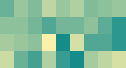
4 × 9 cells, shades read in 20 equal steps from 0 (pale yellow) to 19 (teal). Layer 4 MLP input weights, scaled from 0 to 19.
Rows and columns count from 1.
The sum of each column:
32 37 45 25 54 39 40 41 45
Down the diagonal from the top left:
12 9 9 6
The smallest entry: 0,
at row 3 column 4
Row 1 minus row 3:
5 0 1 5 -11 3 -4 -5 -9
